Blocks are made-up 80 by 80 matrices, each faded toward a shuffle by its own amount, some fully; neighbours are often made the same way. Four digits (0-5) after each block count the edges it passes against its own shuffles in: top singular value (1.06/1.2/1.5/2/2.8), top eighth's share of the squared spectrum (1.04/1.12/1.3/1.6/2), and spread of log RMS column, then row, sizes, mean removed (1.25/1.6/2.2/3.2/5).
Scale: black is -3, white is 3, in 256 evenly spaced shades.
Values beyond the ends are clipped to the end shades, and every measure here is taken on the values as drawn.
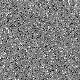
0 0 0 1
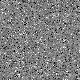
0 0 0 0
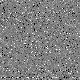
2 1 0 1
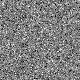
0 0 0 0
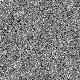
0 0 0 0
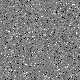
0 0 0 0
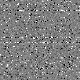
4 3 1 2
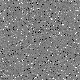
2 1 1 0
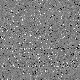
2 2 0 1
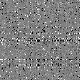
4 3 2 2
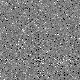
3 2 1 1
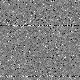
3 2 0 2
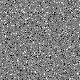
1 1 0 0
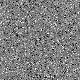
1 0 0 0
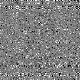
3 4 1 3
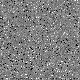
2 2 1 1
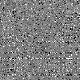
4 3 1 2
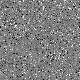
1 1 0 0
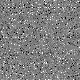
2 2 0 1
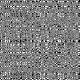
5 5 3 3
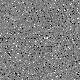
2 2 0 1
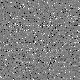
3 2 0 1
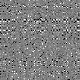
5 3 2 3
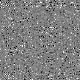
3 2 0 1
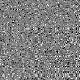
4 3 2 2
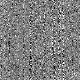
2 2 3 0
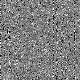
2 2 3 0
